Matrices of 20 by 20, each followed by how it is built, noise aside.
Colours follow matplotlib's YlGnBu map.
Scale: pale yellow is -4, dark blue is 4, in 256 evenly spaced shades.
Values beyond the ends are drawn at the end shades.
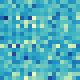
low rank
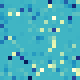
sparse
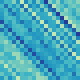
Toeplitz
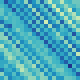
Toeplitz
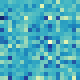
low rank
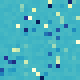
sparse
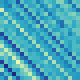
Toeplitz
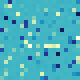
sparse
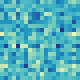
low rank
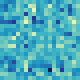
low rank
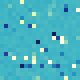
sparse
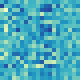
low rank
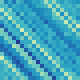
Toeplitz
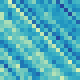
Toeplitz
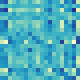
low rank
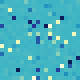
sparse
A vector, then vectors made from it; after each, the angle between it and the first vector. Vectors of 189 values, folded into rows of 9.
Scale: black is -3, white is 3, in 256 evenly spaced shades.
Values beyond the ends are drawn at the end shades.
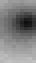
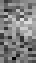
partly opposed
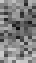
partly aligned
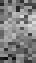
partly opposed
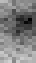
nearly parallel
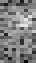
partly opposed
